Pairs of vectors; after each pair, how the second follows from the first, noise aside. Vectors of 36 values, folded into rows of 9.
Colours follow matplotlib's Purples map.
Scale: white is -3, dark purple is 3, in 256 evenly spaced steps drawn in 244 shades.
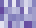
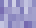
shrunk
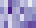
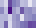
copied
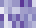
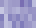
shrunk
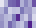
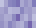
shrunk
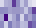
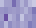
shrunk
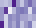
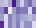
copied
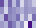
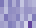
shrunk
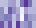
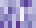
copied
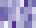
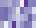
copied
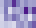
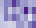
copied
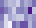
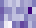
copied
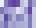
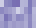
shrunk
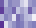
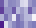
copied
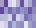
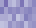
shrunk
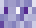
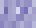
shrunk
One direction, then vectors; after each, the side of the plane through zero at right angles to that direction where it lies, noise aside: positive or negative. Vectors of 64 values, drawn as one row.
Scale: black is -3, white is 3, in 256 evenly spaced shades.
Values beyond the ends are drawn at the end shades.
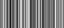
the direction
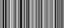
negative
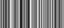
negative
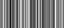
positive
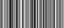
positive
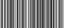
positive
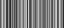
positive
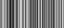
positive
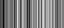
negative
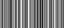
positive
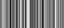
positive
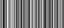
negative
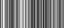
positive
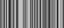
positive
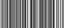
positive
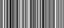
positive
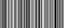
negative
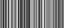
negative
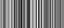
negative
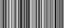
negative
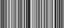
negative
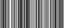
negative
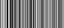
positive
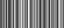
positive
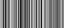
negative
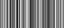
positive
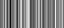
positive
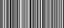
positive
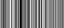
negative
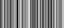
positive
